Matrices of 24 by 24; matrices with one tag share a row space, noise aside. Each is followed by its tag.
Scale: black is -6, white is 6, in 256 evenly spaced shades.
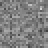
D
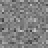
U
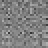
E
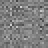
D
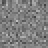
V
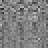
U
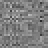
D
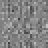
E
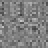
U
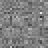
D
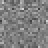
U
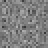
V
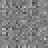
V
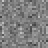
U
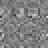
U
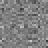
U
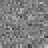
D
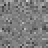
E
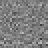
D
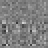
V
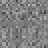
V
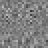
E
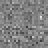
D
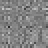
E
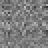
E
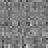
E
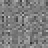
E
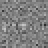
V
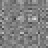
U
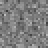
U
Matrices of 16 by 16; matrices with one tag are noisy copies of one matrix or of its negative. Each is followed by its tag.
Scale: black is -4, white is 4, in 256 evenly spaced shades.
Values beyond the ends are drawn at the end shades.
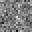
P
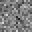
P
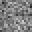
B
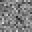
P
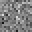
P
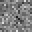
P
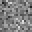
B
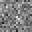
P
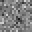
P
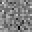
B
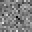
P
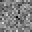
P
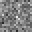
P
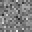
P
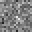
P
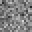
B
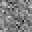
B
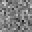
B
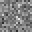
P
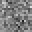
B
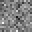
P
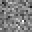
B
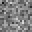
B
